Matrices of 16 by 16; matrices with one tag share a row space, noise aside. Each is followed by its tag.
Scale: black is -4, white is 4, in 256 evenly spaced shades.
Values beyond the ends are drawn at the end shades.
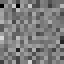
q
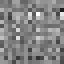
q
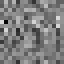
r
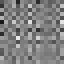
q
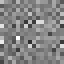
q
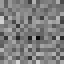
q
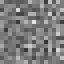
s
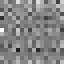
q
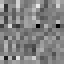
r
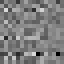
r
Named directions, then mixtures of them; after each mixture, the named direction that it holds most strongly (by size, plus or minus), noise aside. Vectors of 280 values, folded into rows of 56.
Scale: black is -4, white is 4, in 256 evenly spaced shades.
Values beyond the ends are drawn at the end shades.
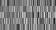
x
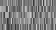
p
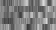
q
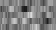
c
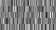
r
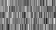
x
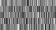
x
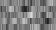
c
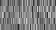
x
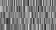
p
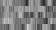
q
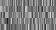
p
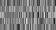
x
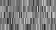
p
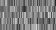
x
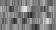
c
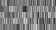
x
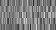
x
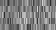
x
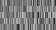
x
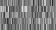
p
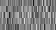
p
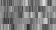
q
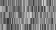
p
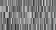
p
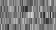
c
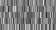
r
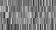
p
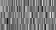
p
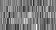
p
